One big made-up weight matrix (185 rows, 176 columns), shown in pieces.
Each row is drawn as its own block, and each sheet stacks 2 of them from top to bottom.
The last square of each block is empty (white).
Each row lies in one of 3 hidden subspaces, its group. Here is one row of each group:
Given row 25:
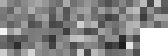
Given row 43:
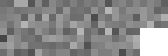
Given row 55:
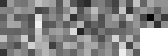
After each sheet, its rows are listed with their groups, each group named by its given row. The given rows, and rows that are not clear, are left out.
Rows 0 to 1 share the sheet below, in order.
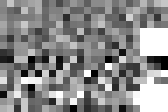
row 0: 55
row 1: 43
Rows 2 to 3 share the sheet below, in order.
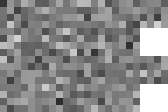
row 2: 25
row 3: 25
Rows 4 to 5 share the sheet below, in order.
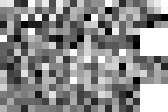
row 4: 43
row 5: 55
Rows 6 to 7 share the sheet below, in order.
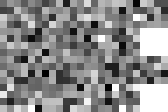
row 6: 55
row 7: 43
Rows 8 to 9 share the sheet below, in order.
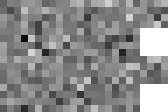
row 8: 55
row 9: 43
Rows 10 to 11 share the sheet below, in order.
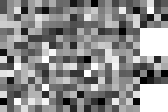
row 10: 55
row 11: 25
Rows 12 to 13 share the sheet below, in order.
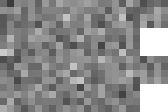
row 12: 55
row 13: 55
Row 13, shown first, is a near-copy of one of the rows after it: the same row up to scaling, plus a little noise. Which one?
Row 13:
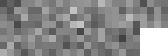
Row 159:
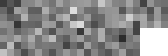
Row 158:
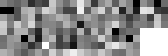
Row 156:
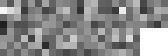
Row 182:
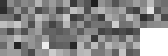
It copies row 159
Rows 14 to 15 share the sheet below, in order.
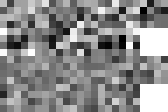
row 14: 25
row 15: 25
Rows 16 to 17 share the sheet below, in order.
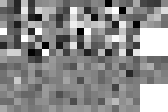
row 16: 55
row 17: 55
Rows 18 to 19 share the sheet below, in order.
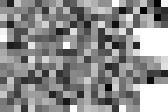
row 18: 25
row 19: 43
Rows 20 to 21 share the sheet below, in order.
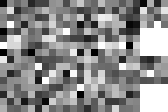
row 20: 25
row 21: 55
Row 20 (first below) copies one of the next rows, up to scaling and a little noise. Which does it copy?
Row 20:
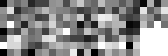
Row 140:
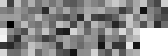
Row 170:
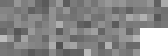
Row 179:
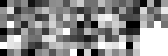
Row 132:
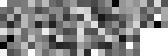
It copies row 179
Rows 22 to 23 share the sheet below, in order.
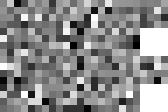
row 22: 43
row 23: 55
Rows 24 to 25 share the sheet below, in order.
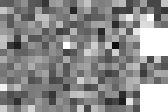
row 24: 25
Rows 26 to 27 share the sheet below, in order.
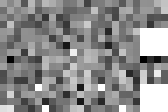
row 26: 43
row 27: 55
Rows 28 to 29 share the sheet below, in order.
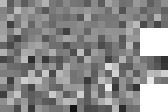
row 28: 25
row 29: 43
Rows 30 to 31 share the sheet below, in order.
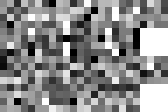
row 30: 43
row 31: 55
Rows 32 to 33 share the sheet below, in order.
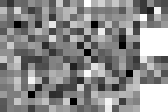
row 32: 55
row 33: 55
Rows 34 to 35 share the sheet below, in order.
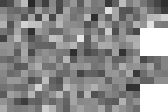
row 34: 43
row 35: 55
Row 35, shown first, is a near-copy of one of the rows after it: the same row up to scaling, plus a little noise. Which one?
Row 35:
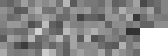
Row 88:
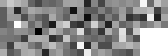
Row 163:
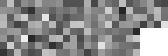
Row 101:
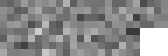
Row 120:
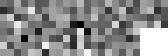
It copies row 101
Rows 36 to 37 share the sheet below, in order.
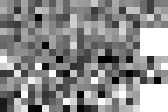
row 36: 55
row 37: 55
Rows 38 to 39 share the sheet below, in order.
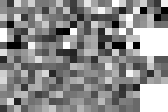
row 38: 25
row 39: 55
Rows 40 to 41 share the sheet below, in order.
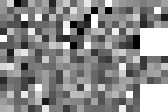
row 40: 43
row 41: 55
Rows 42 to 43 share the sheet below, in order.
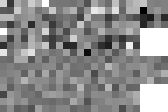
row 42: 25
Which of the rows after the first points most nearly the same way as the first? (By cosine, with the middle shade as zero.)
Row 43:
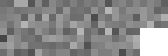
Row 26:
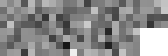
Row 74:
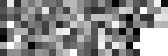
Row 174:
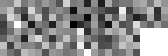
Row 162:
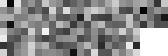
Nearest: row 74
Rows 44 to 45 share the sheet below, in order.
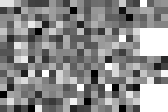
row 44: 55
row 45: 43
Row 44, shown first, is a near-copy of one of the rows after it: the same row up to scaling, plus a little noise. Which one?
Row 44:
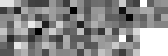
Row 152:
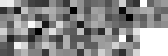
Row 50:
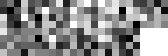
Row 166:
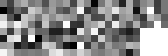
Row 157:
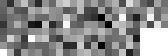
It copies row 152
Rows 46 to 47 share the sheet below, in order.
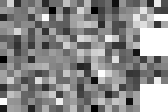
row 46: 25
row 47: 25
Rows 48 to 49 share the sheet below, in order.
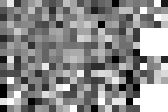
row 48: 25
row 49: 25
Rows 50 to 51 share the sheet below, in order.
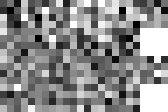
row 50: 55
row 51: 25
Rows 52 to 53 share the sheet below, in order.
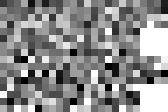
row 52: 43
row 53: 43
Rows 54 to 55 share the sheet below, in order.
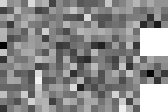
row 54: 25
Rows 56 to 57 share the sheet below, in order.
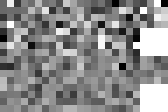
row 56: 25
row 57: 55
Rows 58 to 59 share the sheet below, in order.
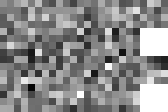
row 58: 43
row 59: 43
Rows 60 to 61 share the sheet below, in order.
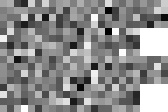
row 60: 43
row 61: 43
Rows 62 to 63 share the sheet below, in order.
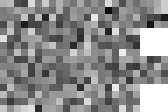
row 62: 43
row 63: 43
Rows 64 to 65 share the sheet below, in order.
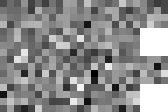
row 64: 43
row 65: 43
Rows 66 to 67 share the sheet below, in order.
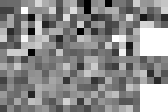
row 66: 55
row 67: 55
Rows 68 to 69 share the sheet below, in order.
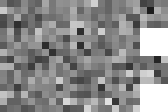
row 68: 55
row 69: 25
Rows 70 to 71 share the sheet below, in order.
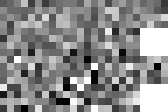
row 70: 43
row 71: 43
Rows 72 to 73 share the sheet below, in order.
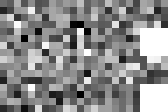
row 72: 55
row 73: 43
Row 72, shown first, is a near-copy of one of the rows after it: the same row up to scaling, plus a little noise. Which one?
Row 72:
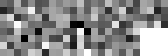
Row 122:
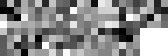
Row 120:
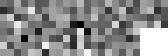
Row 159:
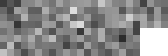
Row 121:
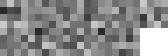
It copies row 120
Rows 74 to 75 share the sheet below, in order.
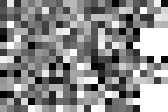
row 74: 25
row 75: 25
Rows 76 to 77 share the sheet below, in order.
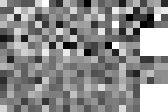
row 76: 25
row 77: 55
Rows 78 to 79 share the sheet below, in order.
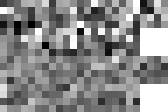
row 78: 55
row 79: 25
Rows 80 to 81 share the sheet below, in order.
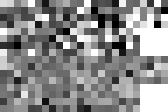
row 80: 25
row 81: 55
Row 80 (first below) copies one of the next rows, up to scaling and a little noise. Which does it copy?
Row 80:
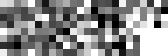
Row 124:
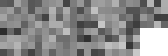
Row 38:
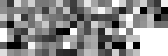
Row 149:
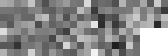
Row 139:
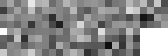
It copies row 149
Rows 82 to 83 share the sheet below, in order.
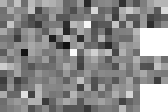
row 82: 43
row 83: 55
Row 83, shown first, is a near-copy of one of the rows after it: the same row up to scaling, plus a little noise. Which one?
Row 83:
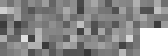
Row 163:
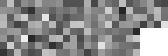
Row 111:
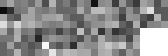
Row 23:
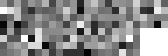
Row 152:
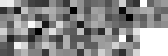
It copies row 23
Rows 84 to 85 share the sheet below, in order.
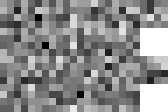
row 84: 55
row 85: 43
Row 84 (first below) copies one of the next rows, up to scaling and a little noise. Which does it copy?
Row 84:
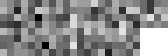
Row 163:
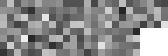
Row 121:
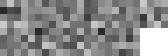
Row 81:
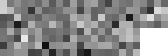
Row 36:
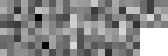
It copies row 36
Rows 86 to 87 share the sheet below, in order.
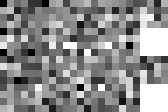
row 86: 25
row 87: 55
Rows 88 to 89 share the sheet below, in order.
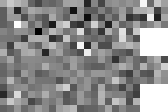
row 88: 55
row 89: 25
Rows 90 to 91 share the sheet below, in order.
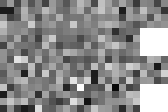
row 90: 55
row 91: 43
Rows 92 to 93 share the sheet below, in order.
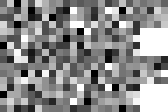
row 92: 55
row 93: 43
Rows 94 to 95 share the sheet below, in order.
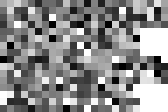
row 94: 55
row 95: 25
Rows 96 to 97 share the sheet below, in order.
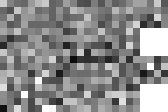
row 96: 25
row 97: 55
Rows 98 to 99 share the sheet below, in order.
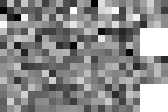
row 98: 55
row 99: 55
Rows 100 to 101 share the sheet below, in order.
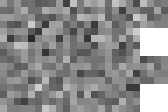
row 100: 55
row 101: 55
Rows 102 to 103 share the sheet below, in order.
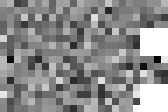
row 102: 43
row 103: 25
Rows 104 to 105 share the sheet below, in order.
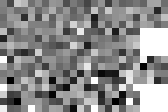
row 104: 43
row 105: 25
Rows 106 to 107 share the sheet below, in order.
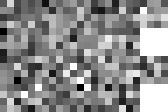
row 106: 25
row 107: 55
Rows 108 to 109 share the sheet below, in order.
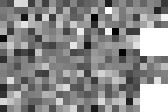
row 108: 43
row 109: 25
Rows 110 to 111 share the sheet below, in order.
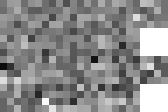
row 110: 55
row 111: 55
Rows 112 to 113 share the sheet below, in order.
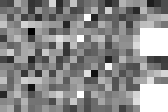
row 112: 43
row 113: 43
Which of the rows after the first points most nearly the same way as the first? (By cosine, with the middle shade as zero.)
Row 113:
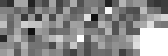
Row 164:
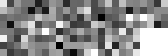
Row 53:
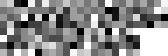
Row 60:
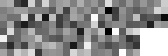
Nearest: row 164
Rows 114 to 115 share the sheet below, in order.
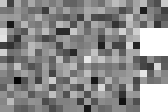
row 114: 25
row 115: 55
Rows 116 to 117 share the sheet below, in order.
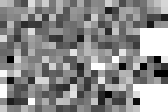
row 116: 43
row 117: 25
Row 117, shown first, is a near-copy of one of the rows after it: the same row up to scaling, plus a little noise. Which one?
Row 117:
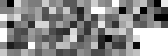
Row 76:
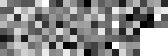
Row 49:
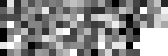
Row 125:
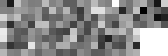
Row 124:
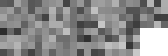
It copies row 125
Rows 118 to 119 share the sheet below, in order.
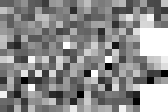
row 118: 25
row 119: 43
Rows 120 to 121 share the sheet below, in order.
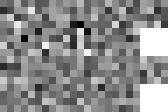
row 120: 55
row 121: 55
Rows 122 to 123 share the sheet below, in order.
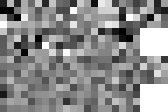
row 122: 55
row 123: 25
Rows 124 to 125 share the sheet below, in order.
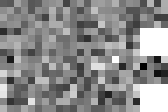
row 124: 25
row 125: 25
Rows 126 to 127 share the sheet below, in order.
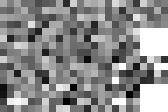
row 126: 55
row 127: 25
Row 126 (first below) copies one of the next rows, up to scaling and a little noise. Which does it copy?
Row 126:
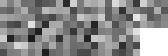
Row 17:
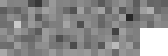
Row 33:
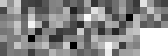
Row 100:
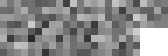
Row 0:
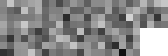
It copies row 100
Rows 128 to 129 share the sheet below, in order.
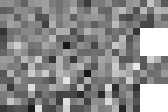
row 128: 25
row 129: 43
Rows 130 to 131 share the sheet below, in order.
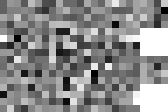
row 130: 25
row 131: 43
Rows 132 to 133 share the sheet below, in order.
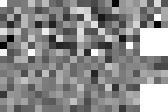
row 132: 25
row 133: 43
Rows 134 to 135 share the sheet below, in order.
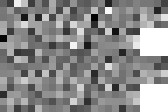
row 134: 43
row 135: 43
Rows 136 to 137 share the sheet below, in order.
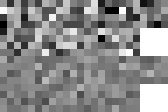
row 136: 55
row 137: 55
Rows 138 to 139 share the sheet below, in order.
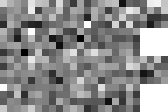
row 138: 43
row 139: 25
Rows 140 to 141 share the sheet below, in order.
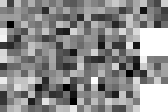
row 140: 25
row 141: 55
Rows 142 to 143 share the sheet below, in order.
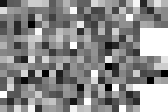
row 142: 55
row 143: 43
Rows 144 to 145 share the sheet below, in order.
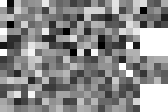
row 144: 25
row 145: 55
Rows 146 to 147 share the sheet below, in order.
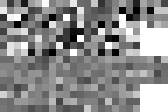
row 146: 55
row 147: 25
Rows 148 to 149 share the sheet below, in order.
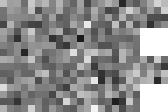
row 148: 43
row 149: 25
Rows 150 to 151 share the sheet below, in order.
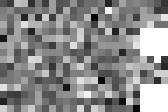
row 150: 43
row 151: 25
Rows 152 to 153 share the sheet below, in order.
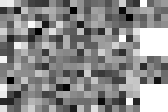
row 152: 55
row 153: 25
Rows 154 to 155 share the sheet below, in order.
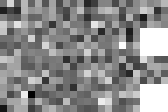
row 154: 55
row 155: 55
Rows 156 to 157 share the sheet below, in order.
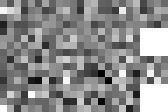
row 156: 55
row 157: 55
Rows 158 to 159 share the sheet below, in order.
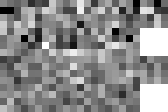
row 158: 55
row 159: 55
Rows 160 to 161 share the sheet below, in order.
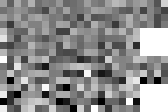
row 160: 25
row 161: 25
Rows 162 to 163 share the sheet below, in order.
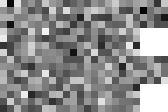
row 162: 25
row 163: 55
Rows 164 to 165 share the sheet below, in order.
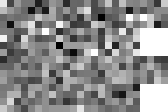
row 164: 25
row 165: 55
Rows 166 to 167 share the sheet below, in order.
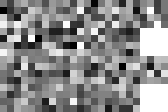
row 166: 55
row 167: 55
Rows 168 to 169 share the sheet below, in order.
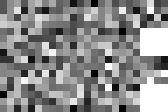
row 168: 55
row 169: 43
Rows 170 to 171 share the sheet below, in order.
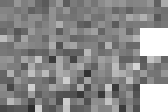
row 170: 25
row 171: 43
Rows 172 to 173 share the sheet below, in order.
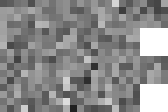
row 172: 25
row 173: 43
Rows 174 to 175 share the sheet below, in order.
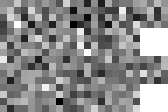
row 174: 55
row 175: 25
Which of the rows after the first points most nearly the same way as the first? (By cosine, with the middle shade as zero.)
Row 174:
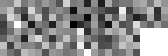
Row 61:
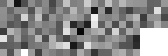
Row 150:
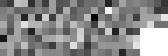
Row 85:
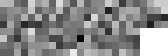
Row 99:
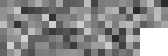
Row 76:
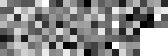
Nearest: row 85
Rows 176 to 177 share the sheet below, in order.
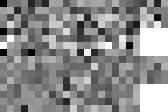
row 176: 25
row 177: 43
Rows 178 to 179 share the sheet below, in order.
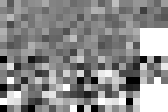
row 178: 25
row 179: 25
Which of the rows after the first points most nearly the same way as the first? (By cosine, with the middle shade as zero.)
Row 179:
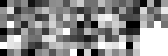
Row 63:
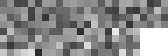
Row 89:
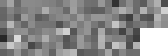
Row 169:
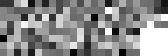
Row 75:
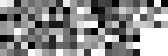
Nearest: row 89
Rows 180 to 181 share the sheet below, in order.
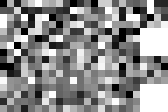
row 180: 55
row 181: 55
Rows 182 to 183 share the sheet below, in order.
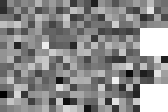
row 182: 55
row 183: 25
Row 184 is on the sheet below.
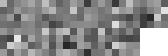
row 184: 25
